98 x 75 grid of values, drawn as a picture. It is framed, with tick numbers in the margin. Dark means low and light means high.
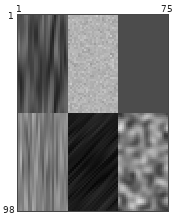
It is made of 2 by 3 panels. Panel 1,1: low, streaked downward. Panel 1,2: high, fine-grained, faint in contrast. Panel 1,3: low, flat. Panel 2,1: middling, streaked downward. Panel 2,2: very low, slanting up to the right, faint in contrast. Panel 2,3: middling, blotchy, strong in contrast.
